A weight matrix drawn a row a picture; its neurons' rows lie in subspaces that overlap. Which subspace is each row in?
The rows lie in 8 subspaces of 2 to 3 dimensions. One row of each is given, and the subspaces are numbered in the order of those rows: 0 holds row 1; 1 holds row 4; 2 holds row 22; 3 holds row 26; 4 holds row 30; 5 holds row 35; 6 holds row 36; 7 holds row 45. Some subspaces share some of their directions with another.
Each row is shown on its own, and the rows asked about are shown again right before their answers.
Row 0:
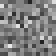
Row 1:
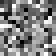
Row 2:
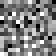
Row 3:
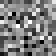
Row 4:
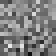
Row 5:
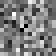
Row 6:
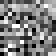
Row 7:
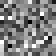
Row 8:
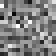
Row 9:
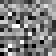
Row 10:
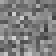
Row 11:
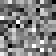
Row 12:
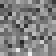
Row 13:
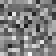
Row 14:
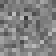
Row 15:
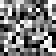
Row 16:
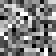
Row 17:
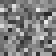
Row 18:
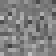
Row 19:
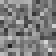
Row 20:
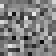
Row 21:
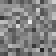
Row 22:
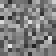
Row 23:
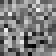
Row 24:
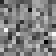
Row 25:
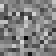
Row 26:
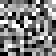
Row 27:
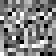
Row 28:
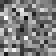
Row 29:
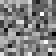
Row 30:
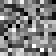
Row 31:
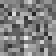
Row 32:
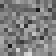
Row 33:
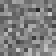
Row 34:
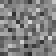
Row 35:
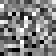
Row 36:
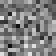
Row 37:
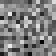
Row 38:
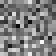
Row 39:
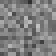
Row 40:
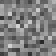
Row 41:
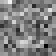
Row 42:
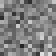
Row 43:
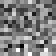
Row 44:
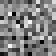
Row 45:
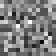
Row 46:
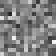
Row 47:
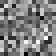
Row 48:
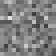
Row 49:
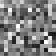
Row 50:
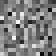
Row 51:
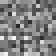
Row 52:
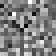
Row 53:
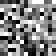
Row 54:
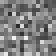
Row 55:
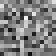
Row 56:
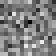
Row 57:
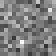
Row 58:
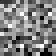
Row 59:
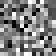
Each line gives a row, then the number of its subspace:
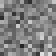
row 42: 1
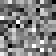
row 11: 4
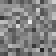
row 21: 4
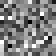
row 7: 2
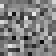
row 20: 5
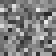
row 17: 0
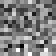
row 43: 1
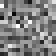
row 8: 1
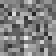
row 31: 4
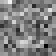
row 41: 0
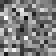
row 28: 5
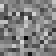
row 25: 5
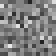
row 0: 1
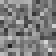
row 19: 7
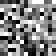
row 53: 3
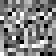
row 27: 1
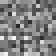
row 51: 2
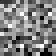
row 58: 1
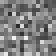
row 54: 2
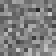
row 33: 0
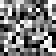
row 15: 7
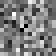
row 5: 3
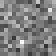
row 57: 0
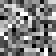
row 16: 4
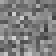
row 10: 2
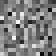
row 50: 1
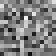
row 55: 5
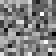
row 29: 7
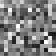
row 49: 7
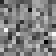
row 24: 7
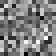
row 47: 2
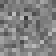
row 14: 5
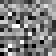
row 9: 6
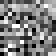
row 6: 6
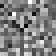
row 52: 3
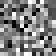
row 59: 3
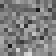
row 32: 0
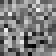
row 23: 1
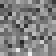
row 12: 0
